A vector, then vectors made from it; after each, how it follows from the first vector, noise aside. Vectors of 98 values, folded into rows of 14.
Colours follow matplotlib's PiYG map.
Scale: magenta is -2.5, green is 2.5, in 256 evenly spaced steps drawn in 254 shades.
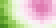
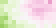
shrunk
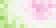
shrunk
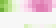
partly zeroed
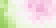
shrunk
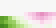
partly zeroed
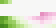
partly zeroed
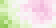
shrunk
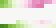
partly zeroed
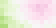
shrunk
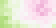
shrunk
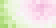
shrunk
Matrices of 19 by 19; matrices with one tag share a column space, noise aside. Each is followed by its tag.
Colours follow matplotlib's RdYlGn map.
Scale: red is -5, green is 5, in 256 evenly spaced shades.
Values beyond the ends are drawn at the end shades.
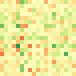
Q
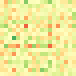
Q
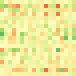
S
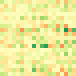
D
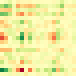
S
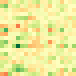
D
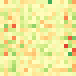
Q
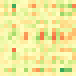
S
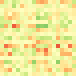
Q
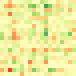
S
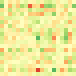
S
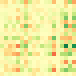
Q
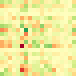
D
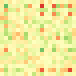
S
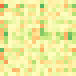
S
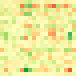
S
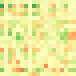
S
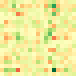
S
